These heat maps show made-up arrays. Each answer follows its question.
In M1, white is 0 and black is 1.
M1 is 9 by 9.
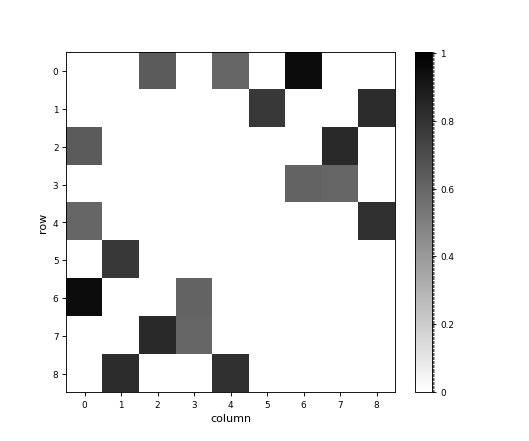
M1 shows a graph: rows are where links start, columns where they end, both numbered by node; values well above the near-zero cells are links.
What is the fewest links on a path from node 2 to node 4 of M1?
2
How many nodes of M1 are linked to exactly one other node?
1
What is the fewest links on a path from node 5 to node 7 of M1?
6
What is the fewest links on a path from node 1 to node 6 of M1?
4
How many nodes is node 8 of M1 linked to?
2
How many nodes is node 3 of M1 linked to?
2
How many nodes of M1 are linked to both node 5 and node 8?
1
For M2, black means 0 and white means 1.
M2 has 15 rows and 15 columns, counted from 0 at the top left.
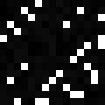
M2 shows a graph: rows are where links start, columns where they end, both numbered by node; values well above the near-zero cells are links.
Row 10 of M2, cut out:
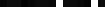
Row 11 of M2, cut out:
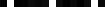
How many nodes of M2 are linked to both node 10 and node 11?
1
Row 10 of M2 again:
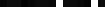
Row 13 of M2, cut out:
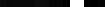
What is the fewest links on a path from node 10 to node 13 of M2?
1
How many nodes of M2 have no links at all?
0
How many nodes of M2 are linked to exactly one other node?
4
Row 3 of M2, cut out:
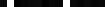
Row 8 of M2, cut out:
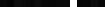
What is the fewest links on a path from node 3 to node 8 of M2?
5
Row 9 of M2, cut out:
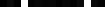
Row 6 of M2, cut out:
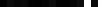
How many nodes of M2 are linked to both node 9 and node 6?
1
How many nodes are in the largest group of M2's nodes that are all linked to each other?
2
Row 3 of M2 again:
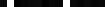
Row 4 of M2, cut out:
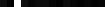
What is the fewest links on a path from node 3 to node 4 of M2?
6
